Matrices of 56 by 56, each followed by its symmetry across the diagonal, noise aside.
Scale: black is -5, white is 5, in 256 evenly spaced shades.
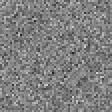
symmetric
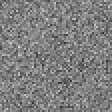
symmetric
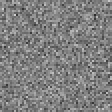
neither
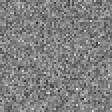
neither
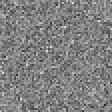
symmetric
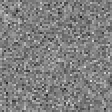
neither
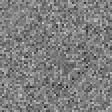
symmetric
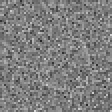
symmetric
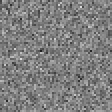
neither
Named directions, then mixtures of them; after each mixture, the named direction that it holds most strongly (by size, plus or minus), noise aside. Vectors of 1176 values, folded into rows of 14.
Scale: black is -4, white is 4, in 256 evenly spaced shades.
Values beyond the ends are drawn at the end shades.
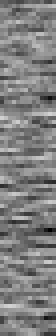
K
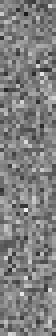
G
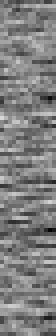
K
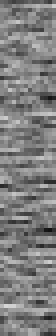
K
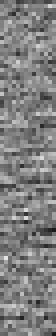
K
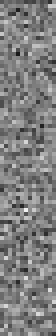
G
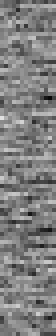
K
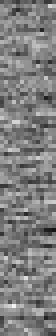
K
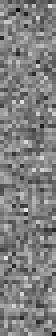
G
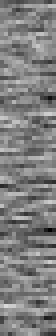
K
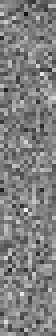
G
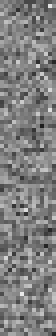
G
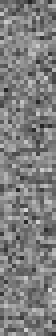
G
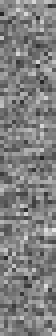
G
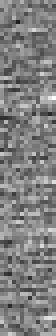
K
